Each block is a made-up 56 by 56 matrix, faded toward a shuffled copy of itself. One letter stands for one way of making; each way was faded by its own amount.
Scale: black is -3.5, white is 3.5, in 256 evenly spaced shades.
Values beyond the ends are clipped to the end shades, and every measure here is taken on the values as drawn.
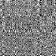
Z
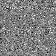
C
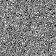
C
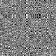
Z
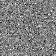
C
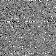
C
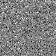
C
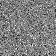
C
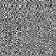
Z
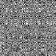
Z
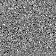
C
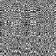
Z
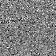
C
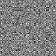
Z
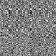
Z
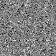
C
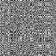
Z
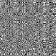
Z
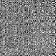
Z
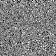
C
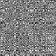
Z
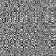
Z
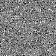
C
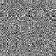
Z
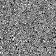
C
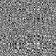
Z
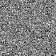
C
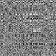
Z
